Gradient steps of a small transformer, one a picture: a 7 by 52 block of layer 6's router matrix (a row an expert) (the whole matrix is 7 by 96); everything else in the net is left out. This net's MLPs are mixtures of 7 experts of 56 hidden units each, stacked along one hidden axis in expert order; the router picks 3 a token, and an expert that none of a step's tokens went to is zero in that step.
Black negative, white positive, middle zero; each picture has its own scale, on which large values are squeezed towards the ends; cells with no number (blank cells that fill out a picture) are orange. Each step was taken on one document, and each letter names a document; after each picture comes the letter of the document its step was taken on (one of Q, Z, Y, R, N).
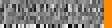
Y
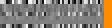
Y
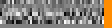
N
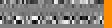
N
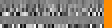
Y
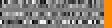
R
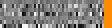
Y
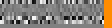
R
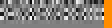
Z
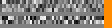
Z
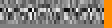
Z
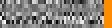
R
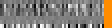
Y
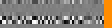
N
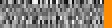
N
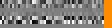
R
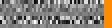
N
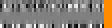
Y
